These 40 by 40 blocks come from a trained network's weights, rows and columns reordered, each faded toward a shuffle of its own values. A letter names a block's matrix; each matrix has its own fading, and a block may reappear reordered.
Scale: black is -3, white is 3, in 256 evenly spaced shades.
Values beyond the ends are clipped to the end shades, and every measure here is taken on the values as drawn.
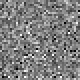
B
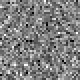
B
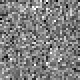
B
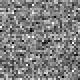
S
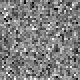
B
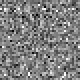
B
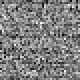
S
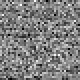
S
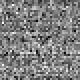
S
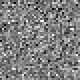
B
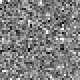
B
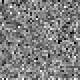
B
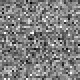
S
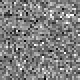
B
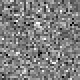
B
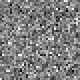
B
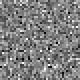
B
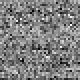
S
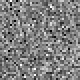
B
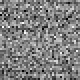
S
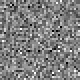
B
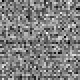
S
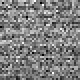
S
